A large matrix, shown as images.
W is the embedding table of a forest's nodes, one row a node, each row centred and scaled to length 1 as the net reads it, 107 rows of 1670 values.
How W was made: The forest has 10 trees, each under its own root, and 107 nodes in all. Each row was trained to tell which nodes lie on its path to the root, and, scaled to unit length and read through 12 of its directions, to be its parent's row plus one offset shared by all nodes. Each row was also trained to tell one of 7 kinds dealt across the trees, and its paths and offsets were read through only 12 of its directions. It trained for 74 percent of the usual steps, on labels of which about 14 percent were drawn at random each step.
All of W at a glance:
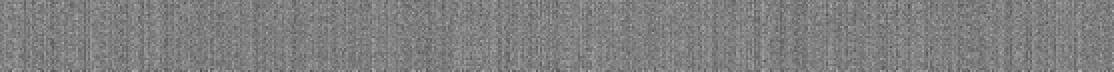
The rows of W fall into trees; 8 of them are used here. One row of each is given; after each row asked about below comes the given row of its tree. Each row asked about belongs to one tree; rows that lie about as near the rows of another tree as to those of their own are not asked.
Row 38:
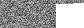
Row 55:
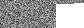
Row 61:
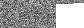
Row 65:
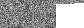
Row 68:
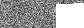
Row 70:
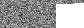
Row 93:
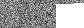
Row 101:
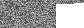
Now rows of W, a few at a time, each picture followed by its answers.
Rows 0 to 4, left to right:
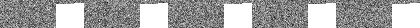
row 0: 93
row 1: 61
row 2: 65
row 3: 70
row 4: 55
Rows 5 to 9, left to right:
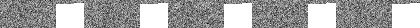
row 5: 93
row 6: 61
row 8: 61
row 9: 61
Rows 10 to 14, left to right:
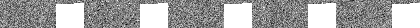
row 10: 68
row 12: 55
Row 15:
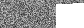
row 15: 61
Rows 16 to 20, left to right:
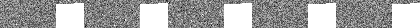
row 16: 93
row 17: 55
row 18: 70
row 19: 61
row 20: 68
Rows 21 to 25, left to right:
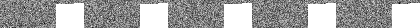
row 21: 61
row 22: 65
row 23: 93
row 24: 65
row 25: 93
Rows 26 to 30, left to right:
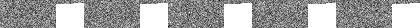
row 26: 38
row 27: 38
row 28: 70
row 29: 65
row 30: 55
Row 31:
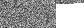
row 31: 68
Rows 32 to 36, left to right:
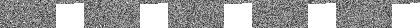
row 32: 65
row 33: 68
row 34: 65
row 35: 38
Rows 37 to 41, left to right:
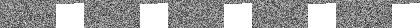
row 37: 65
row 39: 55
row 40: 93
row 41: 61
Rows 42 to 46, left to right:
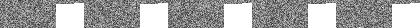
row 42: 55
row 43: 93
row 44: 65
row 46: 93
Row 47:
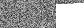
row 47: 38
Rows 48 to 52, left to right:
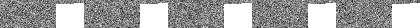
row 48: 38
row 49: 65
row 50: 101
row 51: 68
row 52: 55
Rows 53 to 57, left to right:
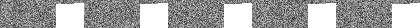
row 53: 65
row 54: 38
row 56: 38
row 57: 61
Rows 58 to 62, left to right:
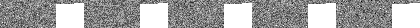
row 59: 101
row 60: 68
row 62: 70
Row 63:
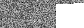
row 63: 101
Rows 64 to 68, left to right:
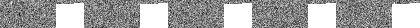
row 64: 61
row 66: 55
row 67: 61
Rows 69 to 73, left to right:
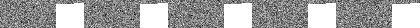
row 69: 68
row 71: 70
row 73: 55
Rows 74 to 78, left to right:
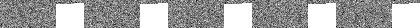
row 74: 93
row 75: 93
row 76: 93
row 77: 68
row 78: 70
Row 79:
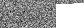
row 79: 70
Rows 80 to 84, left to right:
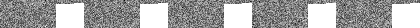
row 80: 61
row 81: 93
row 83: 101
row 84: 55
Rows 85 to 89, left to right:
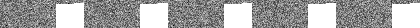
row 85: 101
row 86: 101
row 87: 101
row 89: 68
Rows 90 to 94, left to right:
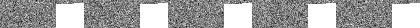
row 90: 70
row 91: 101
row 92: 65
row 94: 70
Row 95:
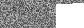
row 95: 61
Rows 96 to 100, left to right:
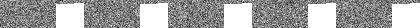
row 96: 38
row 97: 70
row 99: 55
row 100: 93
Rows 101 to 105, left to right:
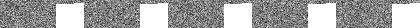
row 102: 61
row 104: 61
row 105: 68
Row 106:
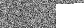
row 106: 68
